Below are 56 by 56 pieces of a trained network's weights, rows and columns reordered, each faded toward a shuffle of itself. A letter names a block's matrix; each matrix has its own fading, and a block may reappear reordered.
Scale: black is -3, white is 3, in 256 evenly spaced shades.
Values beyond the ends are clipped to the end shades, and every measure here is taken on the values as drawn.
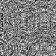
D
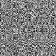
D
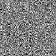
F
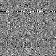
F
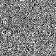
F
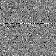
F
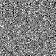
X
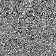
X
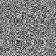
D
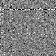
F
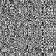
D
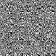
F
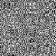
D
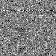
X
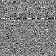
F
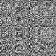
D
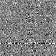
F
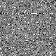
X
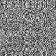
D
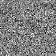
X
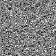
F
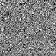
F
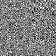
F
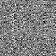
F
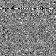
F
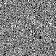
X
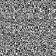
F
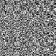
D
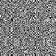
D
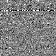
F
